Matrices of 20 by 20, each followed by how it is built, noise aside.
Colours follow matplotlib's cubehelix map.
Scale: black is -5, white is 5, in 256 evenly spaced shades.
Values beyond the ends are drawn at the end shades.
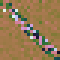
banded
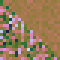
lower triangular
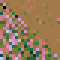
lower triangular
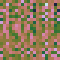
low rank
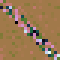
banded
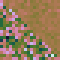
lower triangular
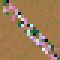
banded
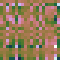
low rank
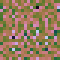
low rank
